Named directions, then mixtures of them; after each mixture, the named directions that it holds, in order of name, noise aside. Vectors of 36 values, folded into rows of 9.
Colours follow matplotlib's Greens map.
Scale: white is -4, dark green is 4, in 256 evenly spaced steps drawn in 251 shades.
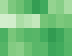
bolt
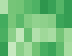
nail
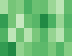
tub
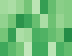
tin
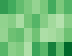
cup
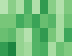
tin, tub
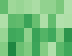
nail, tin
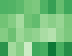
cup, nail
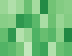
tin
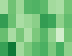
tub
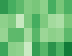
cup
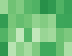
nail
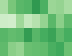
bolt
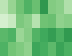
bolt, tin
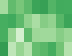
nail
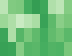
bolt, tub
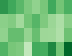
cup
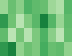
tub
